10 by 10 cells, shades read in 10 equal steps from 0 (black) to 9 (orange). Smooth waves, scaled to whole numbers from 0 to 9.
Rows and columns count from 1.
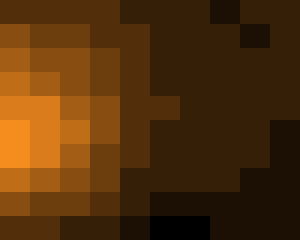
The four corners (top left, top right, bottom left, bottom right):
3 2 3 1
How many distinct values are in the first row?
3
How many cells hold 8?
4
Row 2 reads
5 4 4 3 3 2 2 2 1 2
